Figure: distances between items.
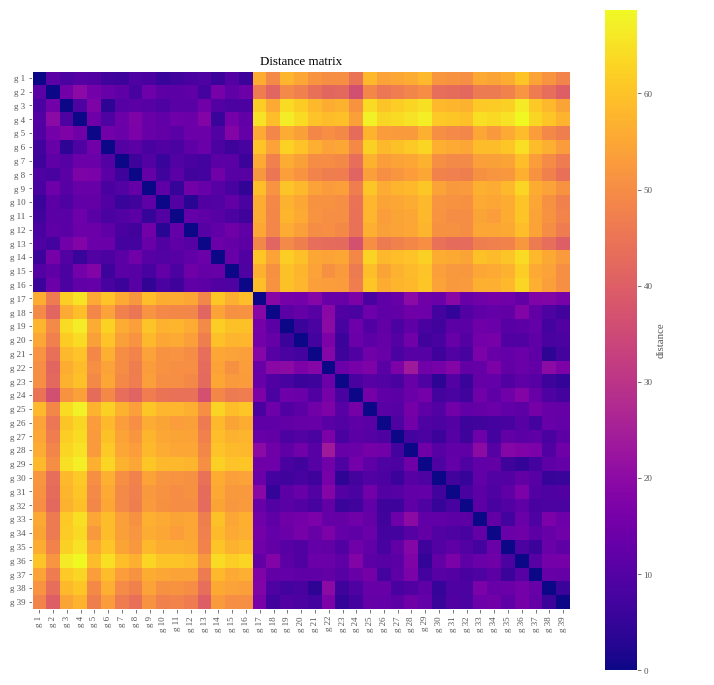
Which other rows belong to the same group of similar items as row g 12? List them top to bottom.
g 1, g 2, g 3, g 4, g 5, g 6, g 7, g 8, g 9, g 10, g 11, g 13, g 14, g 15, g 16
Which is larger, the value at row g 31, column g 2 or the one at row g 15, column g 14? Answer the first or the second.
the first
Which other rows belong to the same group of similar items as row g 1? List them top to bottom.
g 2, g 3, g 4, g 5, g 6, g 7, g 8, g 9, g 10, g 11, g 12, g 13, g 14, g 15, g 16
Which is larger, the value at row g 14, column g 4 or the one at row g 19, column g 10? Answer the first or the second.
the second
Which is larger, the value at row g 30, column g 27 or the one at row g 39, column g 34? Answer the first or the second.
the second
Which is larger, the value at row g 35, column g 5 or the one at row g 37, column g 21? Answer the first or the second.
the first
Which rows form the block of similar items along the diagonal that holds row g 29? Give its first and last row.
g 17 to g 39
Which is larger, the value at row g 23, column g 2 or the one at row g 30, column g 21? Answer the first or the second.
the first
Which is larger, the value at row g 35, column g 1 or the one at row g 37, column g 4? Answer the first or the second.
the second
